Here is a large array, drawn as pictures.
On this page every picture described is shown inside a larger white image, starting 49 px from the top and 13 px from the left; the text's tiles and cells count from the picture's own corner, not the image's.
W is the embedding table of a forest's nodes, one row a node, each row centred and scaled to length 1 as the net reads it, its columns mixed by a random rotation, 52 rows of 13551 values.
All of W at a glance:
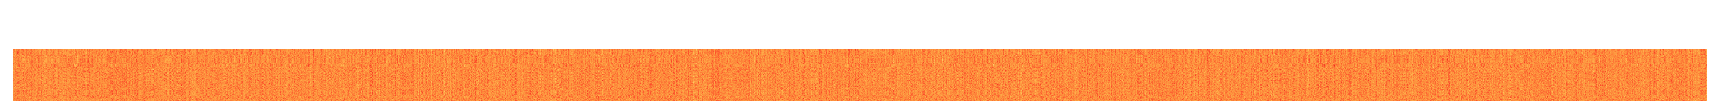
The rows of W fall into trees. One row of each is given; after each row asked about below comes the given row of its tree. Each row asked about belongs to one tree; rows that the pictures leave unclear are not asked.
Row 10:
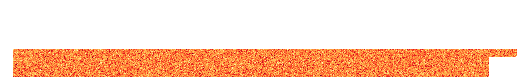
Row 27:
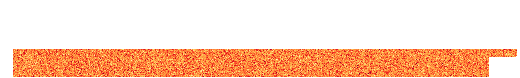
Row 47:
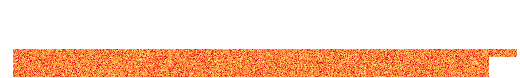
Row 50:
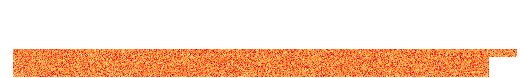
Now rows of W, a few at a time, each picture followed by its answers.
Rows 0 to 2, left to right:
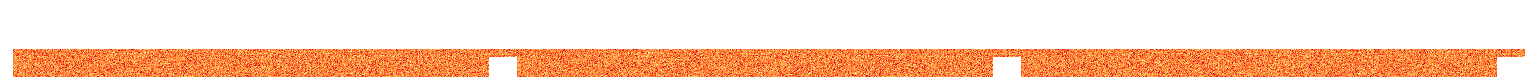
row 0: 27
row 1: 27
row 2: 27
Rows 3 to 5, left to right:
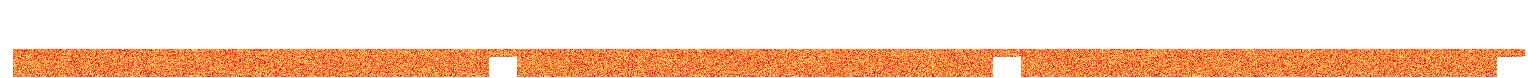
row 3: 27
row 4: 27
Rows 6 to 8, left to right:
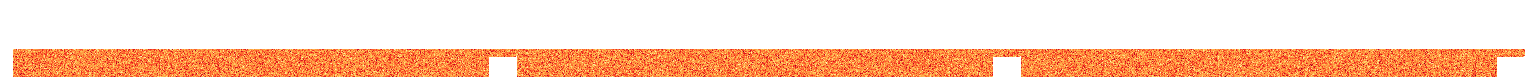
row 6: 10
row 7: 10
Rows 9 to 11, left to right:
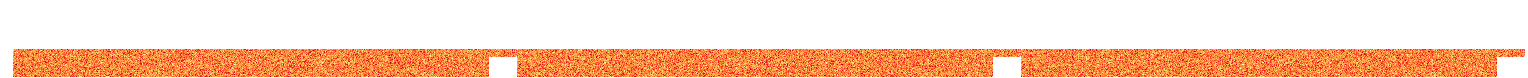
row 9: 10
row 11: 10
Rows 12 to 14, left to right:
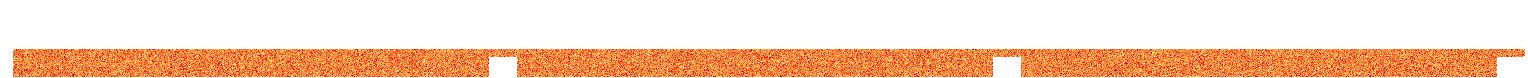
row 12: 10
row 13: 10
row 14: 27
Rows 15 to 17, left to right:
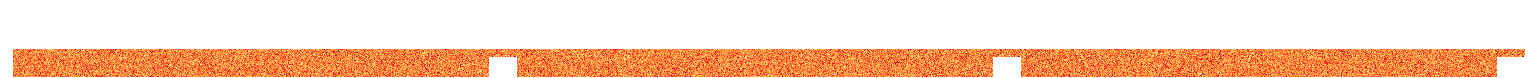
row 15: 47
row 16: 47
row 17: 47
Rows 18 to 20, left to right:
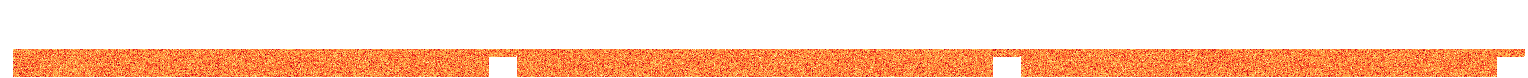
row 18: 10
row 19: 27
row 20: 50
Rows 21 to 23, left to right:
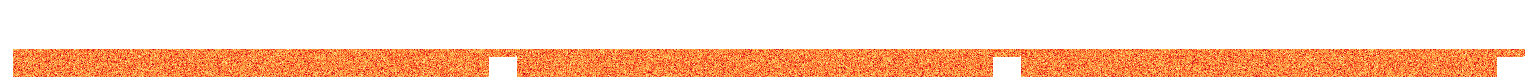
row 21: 10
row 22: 10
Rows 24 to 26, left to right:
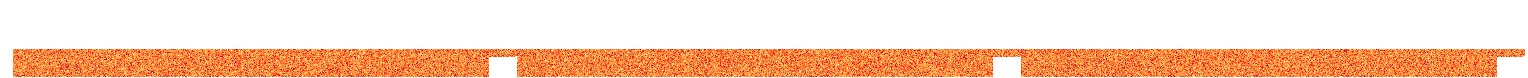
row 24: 27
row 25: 50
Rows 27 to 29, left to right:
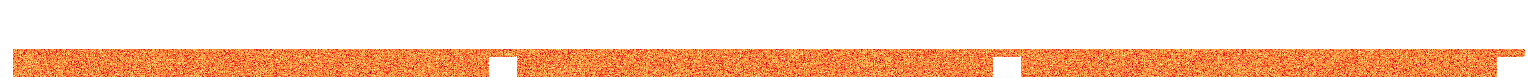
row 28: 10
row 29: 27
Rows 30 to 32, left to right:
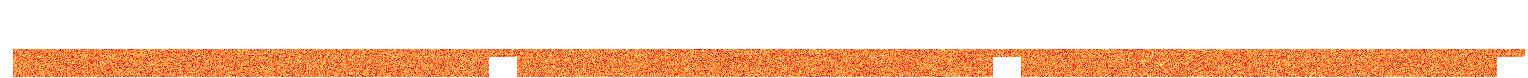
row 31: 50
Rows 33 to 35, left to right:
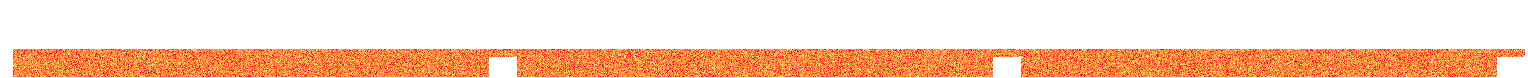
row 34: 27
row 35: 10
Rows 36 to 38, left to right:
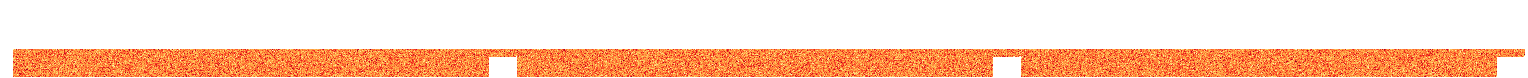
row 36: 10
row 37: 27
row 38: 10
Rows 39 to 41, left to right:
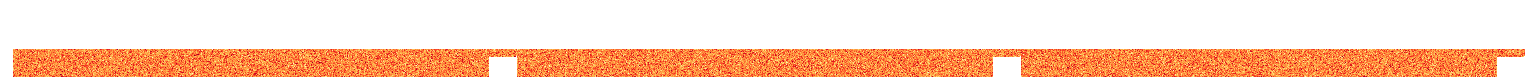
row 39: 47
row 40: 10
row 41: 27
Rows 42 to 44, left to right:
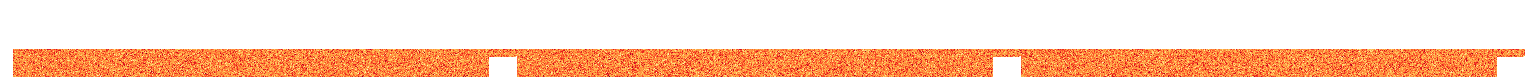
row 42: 27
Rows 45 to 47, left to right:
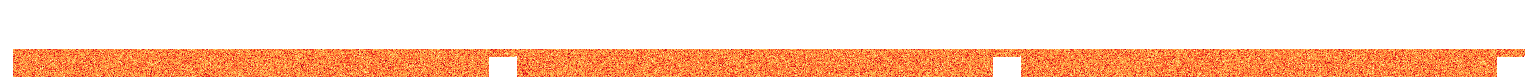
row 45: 27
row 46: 10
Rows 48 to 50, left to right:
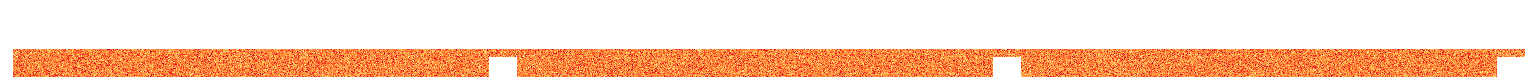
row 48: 47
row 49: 27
